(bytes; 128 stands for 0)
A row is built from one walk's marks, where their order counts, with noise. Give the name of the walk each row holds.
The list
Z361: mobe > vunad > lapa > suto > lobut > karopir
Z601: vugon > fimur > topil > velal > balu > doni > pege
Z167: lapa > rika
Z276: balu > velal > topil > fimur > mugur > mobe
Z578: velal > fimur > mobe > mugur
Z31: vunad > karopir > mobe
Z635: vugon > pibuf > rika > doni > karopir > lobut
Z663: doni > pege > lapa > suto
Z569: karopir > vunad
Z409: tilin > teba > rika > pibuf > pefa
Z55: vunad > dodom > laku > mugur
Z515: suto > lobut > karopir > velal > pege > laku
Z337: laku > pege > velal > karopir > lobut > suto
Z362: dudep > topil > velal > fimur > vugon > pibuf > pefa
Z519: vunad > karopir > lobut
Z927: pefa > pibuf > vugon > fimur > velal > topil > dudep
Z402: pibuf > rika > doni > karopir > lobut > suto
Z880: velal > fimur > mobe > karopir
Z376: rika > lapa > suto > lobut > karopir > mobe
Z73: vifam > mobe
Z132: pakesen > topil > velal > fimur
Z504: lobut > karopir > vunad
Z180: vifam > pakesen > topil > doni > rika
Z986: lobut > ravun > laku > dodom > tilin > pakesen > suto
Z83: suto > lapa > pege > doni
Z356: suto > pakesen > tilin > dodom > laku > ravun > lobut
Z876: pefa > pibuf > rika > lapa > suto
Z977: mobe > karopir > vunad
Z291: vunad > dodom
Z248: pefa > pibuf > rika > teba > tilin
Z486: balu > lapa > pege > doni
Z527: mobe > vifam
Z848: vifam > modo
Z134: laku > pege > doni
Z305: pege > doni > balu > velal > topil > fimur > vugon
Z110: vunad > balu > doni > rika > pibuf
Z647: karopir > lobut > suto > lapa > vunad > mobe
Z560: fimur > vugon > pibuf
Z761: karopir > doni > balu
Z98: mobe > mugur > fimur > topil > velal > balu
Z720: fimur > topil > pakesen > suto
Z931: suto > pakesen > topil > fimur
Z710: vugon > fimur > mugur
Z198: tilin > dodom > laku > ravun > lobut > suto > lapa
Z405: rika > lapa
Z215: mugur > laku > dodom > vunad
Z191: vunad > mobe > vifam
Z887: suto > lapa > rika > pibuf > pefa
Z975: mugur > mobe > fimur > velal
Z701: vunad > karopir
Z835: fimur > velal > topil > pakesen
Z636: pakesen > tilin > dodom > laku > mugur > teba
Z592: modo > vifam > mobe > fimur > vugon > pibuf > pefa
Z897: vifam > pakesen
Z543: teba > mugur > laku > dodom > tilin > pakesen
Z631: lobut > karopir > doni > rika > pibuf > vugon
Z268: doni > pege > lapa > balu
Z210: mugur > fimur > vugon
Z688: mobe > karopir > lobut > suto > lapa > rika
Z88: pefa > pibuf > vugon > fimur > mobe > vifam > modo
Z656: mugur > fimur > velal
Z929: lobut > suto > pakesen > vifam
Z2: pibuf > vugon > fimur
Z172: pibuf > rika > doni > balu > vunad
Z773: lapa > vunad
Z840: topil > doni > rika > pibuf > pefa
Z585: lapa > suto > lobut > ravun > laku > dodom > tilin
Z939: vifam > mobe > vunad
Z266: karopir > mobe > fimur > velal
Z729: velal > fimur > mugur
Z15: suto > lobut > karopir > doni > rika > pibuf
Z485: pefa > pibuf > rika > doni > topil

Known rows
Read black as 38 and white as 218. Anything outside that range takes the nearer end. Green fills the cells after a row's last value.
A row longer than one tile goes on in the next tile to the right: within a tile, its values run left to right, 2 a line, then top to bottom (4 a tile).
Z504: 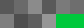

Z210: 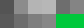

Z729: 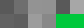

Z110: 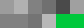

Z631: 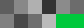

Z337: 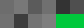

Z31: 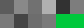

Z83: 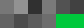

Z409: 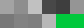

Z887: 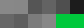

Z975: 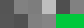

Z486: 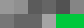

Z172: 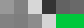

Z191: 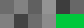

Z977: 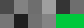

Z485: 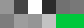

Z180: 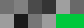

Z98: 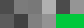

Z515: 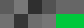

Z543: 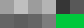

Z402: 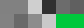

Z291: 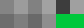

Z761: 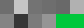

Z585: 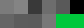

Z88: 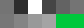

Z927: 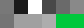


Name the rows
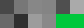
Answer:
Z880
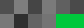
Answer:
Z647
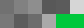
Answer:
Z305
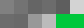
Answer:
Z276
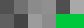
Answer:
Z578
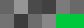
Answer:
Z15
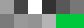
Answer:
Z248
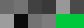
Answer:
Z897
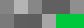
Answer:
Z268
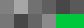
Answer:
Z134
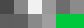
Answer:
Z710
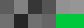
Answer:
Z931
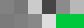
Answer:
Z840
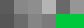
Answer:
Z656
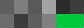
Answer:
Z361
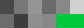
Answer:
Z835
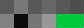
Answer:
Z527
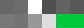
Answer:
Z635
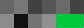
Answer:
Z73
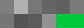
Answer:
Z663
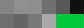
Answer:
Z167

